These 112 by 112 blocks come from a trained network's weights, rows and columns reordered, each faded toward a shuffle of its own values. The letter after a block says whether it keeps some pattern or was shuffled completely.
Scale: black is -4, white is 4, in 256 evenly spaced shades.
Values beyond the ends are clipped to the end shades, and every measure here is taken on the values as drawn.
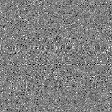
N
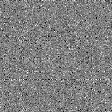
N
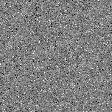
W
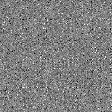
N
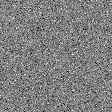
W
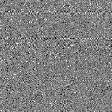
N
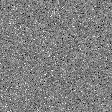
W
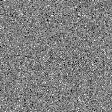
N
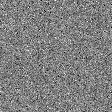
W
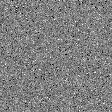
W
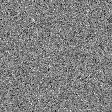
W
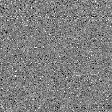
N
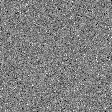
W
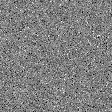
W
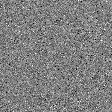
W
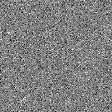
N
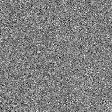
N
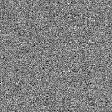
N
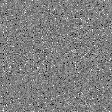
N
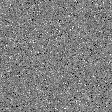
W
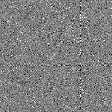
N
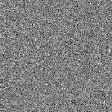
N
